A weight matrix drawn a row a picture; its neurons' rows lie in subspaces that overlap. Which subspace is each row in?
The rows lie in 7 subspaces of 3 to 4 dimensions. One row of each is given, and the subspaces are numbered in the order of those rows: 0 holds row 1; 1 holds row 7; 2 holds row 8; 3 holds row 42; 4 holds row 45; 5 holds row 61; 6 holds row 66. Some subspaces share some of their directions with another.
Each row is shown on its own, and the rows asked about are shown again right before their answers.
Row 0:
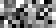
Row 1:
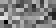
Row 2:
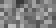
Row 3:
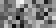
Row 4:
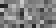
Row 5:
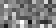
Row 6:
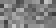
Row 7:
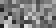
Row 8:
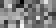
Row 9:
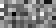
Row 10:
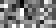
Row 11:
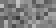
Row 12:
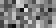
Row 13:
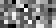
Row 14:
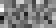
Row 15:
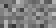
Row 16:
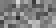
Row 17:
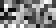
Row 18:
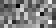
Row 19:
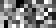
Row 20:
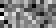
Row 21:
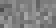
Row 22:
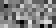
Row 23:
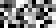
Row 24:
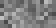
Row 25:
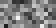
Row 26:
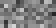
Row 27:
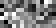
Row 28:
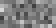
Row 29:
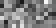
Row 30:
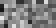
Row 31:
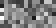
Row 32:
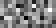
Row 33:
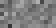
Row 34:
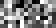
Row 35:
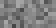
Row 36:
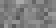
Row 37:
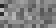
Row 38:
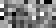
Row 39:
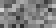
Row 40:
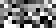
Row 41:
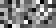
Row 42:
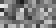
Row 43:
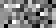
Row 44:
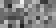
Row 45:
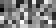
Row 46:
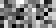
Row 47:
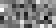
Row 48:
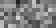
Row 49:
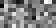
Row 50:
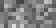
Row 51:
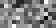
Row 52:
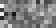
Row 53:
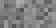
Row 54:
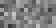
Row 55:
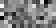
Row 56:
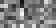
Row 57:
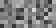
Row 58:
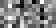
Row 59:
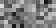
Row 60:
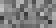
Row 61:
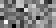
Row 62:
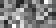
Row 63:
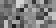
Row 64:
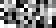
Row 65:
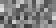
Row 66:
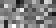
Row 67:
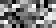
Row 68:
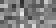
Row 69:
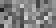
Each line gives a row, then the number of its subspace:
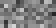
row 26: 6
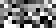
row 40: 1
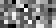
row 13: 5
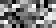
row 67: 0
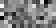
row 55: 2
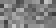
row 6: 6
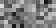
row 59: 0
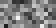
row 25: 5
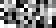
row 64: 5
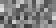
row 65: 1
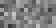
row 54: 5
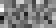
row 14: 4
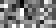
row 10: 3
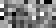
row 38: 0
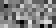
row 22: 4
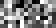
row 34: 2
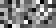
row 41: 2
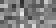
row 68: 3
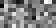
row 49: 0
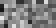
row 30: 4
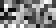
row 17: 0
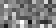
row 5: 4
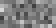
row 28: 4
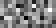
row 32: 2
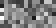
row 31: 0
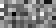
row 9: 0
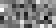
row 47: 4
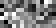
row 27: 0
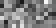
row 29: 2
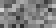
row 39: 0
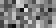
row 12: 5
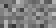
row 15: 6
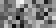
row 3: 6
